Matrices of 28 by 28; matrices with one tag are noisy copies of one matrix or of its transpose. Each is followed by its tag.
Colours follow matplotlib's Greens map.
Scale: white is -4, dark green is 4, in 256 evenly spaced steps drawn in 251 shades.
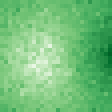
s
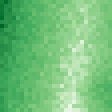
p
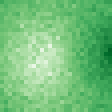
s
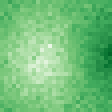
s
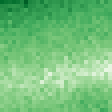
p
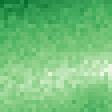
p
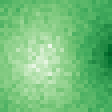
s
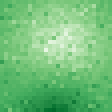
s
